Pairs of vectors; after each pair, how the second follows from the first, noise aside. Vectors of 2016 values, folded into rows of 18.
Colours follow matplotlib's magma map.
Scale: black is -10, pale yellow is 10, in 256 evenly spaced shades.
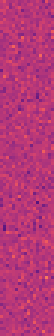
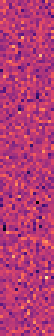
scaled up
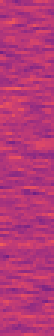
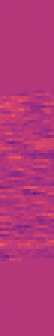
partly zeroed
